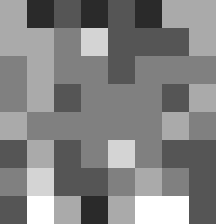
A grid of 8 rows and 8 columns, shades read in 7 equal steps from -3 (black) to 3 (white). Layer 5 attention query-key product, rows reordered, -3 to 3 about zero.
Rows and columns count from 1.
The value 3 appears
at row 8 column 2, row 8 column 6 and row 8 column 7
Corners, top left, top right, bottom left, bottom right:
1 1 -1 -1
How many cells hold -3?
0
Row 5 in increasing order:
0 0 0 0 0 0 1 1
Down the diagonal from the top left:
1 1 0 0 0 0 0 -1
